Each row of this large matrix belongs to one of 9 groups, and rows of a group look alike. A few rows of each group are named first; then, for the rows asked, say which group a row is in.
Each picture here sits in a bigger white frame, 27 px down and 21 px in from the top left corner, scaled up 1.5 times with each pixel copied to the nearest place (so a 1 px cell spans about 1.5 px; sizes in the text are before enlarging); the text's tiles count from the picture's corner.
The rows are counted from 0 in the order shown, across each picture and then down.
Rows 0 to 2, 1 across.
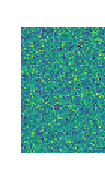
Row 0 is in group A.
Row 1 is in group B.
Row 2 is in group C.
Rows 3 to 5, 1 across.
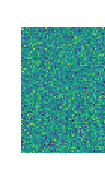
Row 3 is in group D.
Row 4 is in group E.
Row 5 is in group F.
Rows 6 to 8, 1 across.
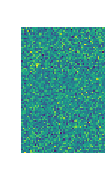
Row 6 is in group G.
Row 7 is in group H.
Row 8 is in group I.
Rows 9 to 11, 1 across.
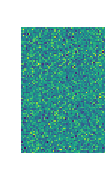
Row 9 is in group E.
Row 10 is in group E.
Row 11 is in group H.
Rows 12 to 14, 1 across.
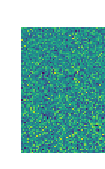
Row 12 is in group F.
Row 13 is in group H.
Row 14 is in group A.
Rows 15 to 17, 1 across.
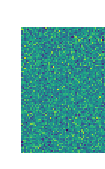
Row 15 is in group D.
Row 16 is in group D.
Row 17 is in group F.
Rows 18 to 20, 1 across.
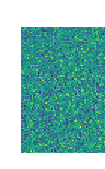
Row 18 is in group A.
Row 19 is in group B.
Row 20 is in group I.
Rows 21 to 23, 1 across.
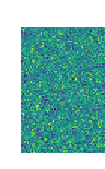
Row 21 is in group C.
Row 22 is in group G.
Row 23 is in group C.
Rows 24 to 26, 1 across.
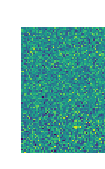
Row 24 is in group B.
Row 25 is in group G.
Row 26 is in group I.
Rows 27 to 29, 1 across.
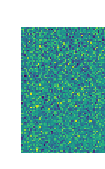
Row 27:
E
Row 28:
G
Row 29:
G
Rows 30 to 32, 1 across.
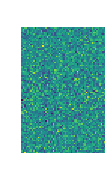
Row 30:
A
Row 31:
H
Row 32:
D
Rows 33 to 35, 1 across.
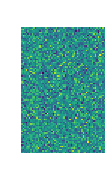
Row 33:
E
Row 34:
H
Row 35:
F
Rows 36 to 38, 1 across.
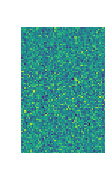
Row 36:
H
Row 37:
D
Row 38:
F
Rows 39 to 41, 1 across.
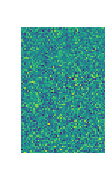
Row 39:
H
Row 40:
F
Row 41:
I
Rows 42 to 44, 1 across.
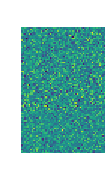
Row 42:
F
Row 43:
C
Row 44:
G
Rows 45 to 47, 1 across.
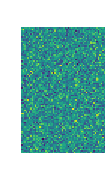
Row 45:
E
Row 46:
H
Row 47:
G
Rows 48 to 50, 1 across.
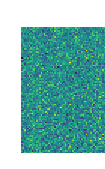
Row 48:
H
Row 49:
E
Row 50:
E
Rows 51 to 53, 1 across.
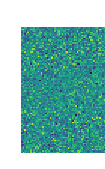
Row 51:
C
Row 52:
A
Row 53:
F
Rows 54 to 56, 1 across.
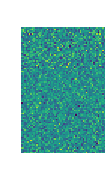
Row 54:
E
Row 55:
G
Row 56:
E
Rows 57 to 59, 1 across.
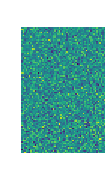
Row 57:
C
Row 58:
B
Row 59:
I
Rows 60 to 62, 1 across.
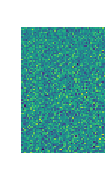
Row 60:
E
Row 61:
H
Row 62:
E
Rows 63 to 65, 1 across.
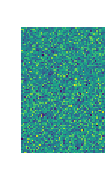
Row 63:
C
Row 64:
I
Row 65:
A
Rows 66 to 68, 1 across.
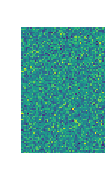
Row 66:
I
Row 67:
E
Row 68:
D
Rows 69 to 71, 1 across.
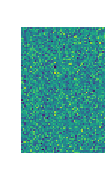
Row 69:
I
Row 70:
H
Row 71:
H
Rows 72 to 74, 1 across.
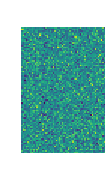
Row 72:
D
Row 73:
G
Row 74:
A
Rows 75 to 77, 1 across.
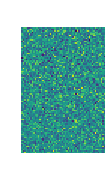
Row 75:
F
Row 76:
B
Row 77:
D
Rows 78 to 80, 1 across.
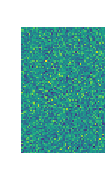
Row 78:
B
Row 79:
C
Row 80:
E
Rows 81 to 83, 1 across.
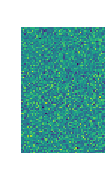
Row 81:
A
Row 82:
E
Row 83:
C
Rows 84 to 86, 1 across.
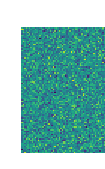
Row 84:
D
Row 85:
F
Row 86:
I
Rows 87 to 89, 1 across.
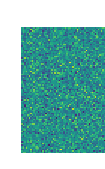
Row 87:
H
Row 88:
H
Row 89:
F
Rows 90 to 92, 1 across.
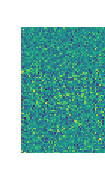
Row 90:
E
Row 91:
B
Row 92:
D
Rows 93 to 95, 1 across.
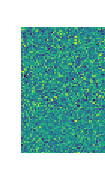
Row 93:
I
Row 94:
C
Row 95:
G
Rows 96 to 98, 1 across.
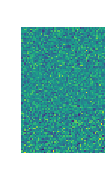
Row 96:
H
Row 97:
C
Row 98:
D
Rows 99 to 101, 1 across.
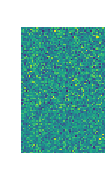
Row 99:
H
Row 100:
F
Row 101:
E
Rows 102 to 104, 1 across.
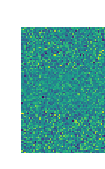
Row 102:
E
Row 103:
G
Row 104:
D
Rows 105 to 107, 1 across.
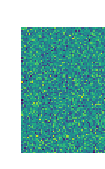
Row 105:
F
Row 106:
F
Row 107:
B
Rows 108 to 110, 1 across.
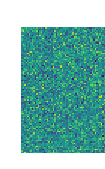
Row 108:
B
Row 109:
A
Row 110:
D
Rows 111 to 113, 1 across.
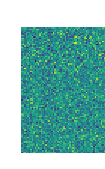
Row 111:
I
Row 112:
H
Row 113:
B
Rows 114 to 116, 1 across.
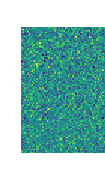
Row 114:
G
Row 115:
E
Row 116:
A
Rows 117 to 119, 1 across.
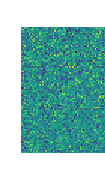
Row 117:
E
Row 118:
D
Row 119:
H
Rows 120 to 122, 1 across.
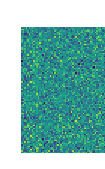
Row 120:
G
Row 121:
F
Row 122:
G
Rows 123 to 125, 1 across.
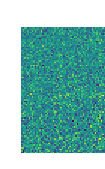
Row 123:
A
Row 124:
B
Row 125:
E
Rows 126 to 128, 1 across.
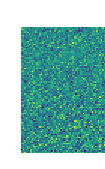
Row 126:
D
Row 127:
E
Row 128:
I
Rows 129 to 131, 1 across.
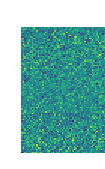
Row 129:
I
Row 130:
A
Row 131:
E
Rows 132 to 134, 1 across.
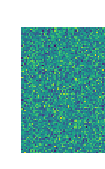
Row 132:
H
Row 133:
D
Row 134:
I
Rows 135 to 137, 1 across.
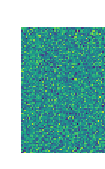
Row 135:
F
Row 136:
D
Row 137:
E
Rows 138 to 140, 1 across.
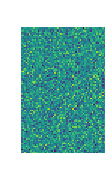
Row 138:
B
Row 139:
E
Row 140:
I
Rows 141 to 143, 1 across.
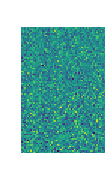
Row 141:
H
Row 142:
E
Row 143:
H
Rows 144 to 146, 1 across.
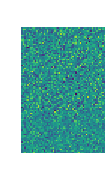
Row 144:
I
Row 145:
E
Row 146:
H
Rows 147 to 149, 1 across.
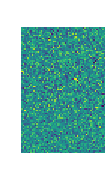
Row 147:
B
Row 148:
D
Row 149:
C
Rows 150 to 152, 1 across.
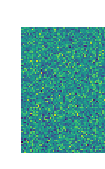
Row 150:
E
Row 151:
A
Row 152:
H
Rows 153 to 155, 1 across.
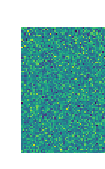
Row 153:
F
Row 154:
G
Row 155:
A
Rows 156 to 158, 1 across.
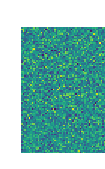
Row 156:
C
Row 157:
B
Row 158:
F
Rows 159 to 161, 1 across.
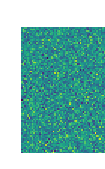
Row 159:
C
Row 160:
H
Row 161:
B
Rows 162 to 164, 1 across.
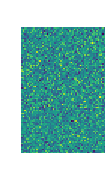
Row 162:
A
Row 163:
D
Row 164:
G
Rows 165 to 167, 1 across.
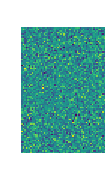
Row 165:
I
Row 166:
A
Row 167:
F
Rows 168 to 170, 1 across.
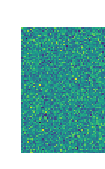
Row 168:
F
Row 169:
G
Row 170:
A
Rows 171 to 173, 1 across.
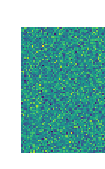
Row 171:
A
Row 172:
G
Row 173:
C
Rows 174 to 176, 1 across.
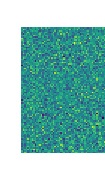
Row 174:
I
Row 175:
H
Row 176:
A
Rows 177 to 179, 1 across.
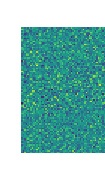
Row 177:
G
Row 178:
C
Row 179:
E
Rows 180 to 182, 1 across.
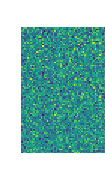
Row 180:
A
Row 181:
I
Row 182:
H
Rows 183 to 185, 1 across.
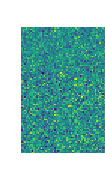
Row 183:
H
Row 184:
I
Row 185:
H
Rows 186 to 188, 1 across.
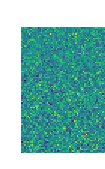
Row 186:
F
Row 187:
G
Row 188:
H
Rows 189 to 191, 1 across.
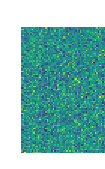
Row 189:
E
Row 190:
D
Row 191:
D
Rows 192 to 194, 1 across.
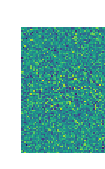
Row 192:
F
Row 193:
B
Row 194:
D
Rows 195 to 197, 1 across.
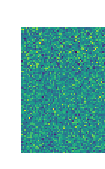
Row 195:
G
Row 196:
D
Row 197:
F
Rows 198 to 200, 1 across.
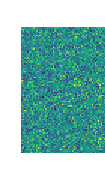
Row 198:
B
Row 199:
I
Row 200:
E
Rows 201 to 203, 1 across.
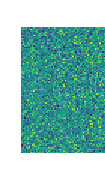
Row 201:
I
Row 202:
B
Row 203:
C
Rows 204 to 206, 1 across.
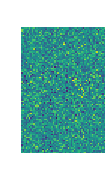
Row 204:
B
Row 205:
F
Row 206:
F
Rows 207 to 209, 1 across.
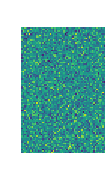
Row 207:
F
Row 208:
E
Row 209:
B
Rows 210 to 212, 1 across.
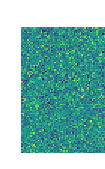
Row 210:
A
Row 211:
F
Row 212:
C
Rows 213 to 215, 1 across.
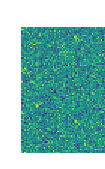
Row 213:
D
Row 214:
F
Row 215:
D
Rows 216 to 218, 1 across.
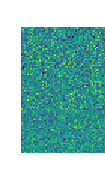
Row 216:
E
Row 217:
A
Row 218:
I
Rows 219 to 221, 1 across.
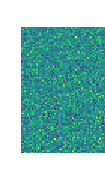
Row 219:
G
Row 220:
B
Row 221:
E
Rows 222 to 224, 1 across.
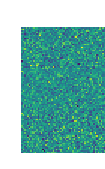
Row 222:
G
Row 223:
C
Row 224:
B
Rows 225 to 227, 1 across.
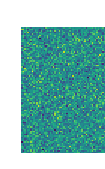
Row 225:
D
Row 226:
E
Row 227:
H
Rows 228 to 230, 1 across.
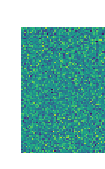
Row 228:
A
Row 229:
F
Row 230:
B
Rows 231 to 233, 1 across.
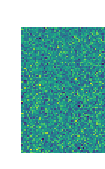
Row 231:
D
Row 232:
G
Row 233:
G
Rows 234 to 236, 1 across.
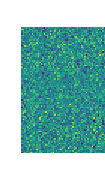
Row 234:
D
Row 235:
H
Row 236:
E
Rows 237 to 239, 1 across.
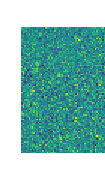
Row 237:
D
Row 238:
C
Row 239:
B
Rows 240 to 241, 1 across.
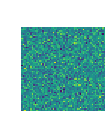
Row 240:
I
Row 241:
I
